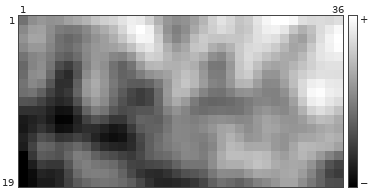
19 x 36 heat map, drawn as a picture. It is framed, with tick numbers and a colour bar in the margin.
Slope: up to the top right. Mirror symmetry: none. Ninth with the lowest average: bottom left. Ninth with the highest average: top right. Lone odd cells: none. Grain: blotchy.
